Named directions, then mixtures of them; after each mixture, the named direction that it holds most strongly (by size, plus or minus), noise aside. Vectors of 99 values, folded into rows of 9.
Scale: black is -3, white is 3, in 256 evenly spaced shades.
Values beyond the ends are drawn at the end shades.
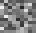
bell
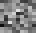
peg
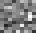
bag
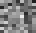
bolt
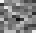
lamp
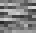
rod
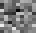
peg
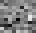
bag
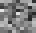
peg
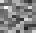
lamp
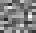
bag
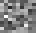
bell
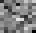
lamp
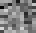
bolt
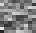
rod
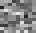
bolt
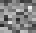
peg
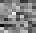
peg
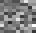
peg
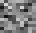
bell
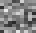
bag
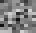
peg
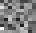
bell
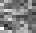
rod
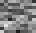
rod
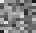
bolt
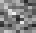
lamp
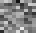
bolt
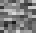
rod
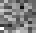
bell
